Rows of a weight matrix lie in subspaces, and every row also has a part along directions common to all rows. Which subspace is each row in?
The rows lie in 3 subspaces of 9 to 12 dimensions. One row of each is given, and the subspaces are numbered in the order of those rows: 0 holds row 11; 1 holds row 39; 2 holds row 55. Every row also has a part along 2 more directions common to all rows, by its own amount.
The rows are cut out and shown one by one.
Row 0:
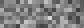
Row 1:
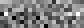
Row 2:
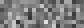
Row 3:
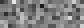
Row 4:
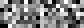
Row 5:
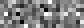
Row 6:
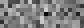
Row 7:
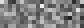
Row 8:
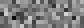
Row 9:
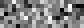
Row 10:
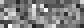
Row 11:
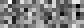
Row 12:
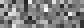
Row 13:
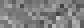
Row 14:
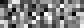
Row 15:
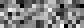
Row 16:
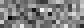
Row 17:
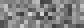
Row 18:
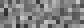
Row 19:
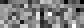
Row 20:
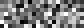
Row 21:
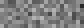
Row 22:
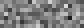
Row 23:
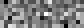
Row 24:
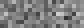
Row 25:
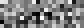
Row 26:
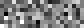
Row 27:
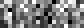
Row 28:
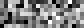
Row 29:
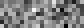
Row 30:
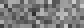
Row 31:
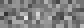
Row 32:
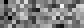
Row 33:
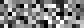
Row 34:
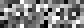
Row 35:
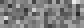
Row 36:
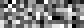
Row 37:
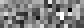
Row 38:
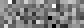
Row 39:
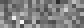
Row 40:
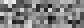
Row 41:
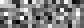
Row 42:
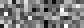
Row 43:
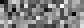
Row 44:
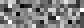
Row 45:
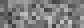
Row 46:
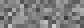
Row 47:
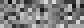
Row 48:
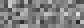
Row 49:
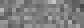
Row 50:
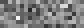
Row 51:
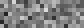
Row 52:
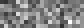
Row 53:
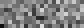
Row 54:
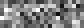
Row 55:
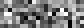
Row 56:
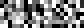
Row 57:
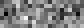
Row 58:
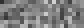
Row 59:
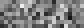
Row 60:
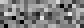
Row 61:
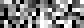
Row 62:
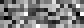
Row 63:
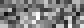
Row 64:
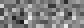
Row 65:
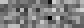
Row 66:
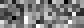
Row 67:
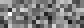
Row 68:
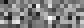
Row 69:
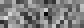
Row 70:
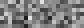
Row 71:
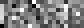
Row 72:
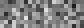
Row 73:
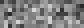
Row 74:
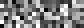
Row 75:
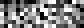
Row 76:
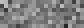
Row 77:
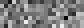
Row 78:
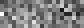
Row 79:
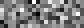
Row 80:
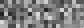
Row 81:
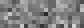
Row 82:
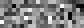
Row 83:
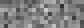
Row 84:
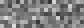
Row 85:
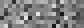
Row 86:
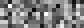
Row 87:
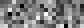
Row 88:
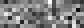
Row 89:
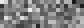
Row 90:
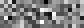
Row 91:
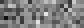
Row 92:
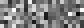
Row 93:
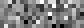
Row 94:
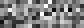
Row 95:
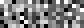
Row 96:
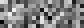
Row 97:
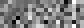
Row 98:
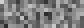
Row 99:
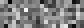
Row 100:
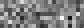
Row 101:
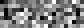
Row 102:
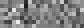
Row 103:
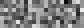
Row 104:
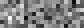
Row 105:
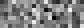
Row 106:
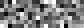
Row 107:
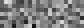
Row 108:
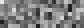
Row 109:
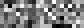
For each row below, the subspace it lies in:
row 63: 2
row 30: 1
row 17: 1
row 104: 0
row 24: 0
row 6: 2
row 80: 1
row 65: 2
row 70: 0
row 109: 2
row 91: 1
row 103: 0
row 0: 2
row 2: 0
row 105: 0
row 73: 2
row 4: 0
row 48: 2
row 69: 1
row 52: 2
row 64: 0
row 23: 2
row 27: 2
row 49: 1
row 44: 2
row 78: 1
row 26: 1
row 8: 1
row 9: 1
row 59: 2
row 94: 2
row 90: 0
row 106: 1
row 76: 1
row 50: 0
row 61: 2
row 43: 0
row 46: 2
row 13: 2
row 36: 0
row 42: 1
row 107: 2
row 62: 1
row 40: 2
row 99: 0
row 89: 1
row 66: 0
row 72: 0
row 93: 0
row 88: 2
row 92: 0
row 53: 1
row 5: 2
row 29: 1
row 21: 1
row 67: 2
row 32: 2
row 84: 2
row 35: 0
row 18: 1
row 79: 1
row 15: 2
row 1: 1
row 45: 2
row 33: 2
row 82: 1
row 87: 2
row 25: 1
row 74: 1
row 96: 0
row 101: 1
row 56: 0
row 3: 1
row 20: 2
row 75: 1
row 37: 2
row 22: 1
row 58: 1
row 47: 0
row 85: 0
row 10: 1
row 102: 0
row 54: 2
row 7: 1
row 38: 0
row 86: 0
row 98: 0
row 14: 0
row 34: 2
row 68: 2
